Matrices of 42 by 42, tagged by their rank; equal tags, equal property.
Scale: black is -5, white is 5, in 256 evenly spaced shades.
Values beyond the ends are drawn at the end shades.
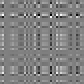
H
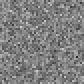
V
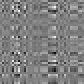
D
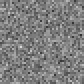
V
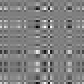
H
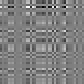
H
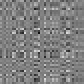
D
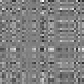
D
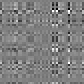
D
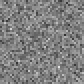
V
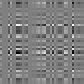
H
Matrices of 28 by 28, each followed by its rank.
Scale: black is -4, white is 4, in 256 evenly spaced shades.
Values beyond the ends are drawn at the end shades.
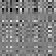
two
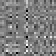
three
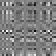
two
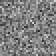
full rank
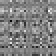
three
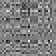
three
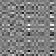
two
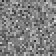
full rank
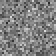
full rank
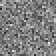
full rank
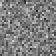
full rank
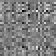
three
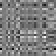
two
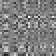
three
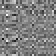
three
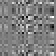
two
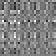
two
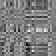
three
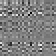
three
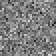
full rank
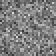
full rank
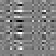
two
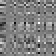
two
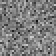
full rank
